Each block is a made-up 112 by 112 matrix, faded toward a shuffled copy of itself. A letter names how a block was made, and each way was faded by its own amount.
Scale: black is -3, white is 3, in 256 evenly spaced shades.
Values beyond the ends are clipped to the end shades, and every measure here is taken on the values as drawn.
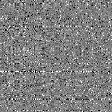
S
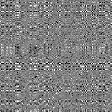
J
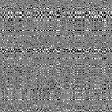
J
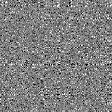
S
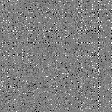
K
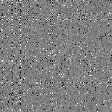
K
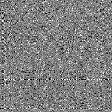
S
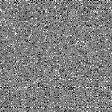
S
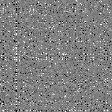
K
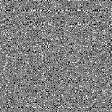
S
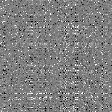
K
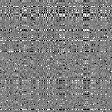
J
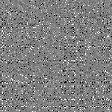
K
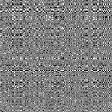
J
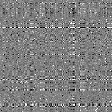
J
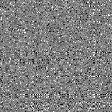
S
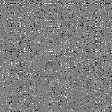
K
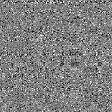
S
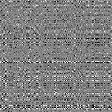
J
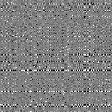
J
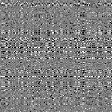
J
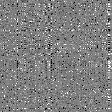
K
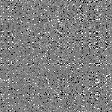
K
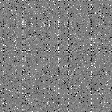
K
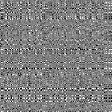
J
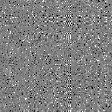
K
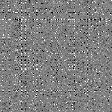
K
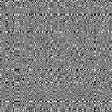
J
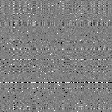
J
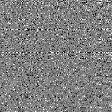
S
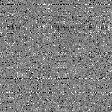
S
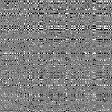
J
